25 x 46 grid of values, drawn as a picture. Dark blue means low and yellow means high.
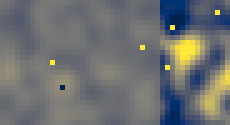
Neither half mirrors the other. Six lone cells stand out: five far higher and one far lower than their neighbours. A vertical seam about 70% of the way across splits the table, and the left part is calmer. The top right is the ninth with the lowest average.
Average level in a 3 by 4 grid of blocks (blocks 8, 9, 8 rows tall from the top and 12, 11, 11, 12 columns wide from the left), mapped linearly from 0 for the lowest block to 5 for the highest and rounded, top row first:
2 3 2 0
4 3 3 5
3 3 2 2
